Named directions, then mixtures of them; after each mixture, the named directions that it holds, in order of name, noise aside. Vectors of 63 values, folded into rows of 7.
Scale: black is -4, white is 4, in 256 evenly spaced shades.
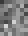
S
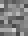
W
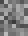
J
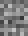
J, W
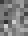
S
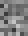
J, S, W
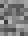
J, W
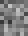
J, S, W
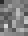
J, S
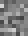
W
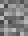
J, W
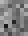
S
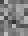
J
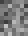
S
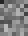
J, S, W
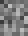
J, S, W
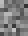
J, S, W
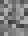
J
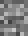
J, W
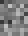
J, S, W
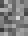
J, S, W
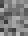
S, W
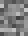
W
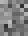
S, W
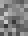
J, S, W
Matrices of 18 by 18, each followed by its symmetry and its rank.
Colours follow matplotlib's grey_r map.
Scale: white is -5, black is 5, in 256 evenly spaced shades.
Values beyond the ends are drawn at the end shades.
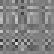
neither, rank two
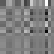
neither, rank one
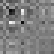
symmetric, rank two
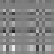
neither, rank one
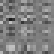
neither, rank two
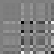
symmetric, rank one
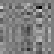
neither, rank two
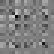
symmetric, rank two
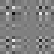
symmetric, rank one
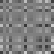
symmetric, rank one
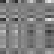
neither, rank one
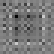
symmetric, rank two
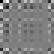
symmetric, rank one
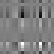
neither, rank one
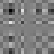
symmetric, rank one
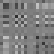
symmetric, rank two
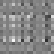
neither, rank two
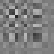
symmetric, rank two
